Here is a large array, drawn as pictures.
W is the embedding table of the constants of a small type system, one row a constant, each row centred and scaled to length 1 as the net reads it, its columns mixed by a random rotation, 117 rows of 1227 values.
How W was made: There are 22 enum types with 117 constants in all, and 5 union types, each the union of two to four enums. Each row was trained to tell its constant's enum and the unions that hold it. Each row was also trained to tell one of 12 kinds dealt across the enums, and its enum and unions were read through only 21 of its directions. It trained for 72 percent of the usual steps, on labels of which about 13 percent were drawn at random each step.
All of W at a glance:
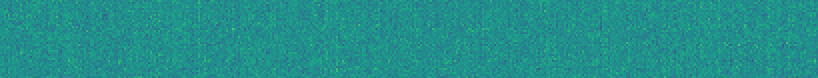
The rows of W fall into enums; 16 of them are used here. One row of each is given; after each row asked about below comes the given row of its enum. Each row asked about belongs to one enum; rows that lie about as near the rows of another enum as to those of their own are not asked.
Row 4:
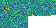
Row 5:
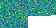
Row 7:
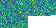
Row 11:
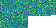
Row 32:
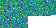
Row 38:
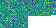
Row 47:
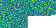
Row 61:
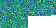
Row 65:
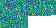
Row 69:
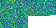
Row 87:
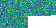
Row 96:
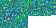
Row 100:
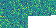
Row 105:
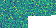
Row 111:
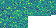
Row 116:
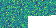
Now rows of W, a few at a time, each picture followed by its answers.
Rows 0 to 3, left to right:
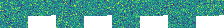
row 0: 32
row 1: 61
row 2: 32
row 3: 11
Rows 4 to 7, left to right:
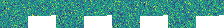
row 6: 65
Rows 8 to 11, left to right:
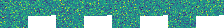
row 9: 96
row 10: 38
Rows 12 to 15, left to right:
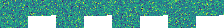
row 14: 65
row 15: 96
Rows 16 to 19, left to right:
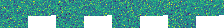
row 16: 32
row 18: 4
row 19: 11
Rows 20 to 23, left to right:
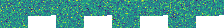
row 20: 61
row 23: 65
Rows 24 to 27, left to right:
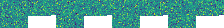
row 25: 11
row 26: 38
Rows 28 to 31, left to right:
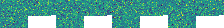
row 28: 105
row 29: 111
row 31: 47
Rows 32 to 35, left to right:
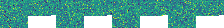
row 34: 69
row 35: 87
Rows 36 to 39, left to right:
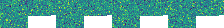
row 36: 38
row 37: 38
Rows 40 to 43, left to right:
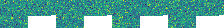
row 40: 105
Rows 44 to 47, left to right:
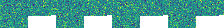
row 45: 100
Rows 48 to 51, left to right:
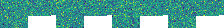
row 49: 32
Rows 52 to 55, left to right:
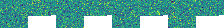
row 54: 96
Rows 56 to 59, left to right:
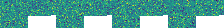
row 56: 38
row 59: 5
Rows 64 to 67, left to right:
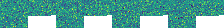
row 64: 32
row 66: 5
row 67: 5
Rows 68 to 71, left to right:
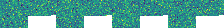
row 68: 111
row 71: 61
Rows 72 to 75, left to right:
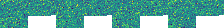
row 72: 111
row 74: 5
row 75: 32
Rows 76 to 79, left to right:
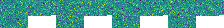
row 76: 87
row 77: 11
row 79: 65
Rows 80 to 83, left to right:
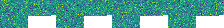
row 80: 96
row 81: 47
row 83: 38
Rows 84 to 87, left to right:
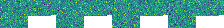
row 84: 5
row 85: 111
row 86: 65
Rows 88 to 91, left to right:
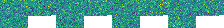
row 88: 96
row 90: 11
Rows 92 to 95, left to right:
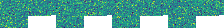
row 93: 96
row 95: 105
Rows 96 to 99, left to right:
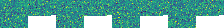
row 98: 5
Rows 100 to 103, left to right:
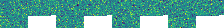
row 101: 47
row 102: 111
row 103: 111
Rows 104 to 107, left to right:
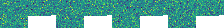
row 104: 61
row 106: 61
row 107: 4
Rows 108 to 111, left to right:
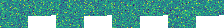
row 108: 65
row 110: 61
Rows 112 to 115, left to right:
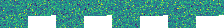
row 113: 47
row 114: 11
